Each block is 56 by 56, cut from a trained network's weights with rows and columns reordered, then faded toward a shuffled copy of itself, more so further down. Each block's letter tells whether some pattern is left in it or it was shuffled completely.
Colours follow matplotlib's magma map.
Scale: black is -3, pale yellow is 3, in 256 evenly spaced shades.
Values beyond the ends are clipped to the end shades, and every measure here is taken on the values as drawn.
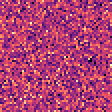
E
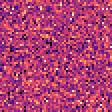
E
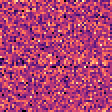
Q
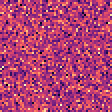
Q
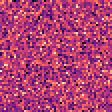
E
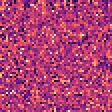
Q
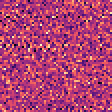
Q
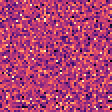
Q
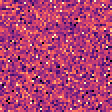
E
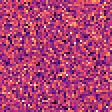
E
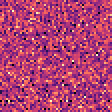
Q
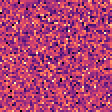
E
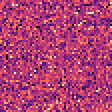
Q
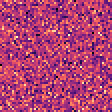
E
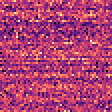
Q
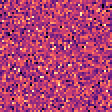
E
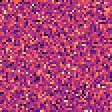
E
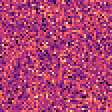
E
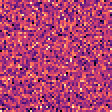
E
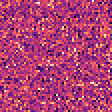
Q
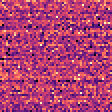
Q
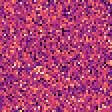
Q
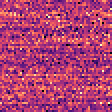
Q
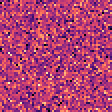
E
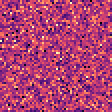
E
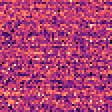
Q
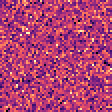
E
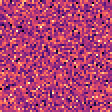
E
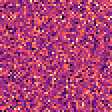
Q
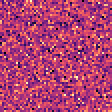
E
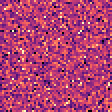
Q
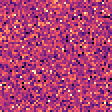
E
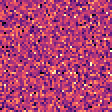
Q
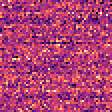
Q
